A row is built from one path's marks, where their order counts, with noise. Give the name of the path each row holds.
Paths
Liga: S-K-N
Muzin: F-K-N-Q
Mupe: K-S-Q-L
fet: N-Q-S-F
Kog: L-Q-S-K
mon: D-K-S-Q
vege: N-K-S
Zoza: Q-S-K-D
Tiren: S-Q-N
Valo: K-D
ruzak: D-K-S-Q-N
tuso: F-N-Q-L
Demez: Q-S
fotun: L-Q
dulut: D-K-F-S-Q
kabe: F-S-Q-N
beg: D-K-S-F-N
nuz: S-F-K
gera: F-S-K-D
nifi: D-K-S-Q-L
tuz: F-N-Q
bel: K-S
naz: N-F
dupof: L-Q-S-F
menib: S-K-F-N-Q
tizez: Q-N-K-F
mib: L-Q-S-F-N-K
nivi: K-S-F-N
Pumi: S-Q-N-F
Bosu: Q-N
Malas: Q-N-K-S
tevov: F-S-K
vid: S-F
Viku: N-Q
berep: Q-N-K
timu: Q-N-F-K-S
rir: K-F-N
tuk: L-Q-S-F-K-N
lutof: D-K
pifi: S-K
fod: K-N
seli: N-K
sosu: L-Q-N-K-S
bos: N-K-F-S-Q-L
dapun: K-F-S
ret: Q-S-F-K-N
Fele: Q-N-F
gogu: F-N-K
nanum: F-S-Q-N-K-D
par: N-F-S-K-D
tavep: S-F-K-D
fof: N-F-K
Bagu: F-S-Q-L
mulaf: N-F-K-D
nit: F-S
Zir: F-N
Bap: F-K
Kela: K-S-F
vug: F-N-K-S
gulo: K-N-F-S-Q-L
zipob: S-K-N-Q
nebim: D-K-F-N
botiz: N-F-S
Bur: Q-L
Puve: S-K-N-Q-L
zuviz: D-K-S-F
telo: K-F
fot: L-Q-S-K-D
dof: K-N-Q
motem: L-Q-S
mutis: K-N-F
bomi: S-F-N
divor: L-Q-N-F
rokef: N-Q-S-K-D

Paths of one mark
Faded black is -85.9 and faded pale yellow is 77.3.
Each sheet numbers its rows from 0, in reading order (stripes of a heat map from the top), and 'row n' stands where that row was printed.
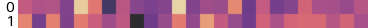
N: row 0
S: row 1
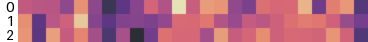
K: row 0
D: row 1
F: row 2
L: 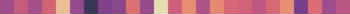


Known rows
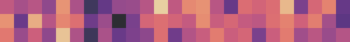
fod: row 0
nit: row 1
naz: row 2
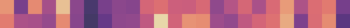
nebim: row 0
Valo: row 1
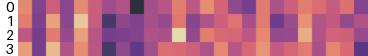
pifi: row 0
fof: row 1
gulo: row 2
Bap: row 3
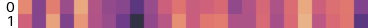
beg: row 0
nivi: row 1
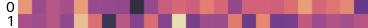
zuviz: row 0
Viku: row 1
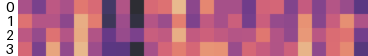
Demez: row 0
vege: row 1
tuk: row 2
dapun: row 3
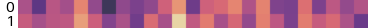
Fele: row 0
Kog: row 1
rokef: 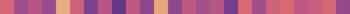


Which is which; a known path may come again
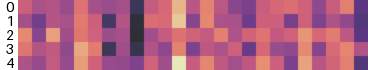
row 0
Zoza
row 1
Demez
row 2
tevov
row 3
vege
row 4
Mupe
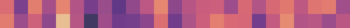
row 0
nanum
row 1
naz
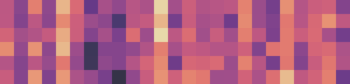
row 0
bos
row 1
zipob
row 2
Kog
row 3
mulaf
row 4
tizez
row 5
nivi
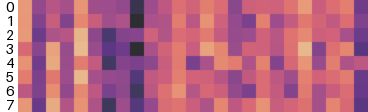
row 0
zuviz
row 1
pifi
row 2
lutof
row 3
dapun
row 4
gogu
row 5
dulut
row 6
ret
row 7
Bap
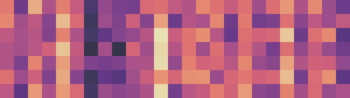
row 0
Zir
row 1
seli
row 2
fod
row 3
motem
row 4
gulo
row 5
telo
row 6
tuso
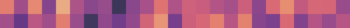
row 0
par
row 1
Fele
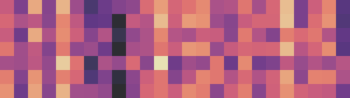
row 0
rir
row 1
bel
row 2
kabe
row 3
Kela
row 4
Viku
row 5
vug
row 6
nuz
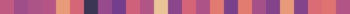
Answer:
sosu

